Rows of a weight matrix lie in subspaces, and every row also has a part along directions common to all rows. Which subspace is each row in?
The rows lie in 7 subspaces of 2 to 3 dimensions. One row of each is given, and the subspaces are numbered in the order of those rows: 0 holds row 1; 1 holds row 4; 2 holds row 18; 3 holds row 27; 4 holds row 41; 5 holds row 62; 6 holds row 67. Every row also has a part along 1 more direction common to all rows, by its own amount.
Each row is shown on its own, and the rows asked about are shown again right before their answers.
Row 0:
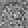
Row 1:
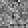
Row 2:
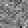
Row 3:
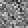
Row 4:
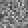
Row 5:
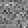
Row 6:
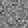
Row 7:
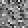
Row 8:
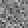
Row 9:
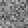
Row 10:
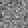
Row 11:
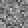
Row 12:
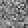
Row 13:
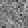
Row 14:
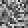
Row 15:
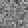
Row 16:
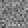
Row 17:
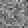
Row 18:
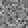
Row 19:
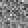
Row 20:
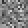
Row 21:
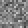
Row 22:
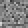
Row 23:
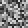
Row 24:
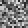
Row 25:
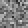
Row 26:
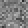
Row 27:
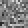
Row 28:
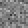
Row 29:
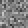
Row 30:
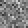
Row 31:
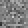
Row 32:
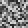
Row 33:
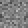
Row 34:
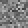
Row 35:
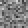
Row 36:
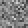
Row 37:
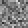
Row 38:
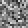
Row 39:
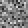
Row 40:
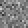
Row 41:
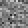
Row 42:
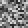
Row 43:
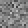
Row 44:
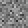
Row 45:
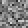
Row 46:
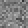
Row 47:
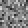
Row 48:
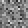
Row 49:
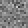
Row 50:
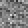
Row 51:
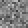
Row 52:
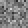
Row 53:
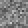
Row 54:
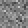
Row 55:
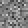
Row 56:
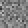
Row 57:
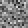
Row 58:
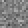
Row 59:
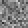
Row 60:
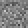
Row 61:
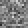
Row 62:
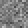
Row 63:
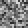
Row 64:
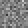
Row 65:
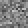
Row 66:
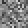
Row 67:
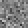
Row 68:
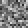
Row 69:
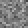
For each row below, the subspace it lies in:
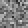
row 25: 1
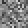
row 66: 3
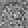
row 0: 5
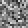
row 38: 4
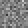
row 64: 1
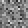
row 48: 3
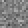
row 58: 5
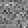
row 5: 5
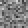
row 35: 1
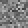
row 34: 4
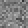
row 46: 5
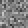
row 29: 3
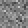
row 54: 5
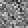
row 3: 2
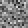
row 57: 0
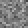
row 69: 6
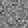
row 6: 2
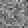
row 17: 6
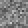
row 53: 4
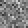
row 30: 2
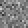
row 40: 2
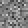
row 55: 1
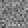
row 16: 5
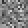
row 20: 3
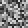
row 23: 6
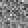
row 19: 4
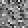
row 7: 3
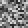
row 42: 4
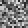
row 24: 0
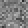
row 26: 5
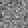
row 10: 1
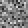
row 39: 0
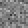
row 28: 4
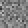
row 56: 2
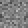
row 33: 1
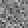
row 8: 6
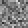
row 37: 6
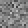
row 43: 0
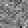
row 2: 5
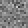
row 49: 0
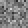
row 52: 3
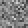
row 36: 0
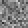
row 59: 6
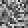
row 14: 3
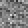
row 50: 4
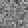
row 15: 1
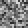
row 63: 1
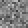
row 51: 0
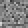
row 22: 3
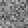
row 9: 0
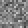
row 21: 5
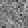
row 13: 5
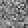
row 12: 0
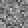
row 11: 6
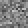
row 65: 4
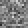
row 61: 3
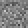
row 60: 5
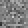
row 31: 3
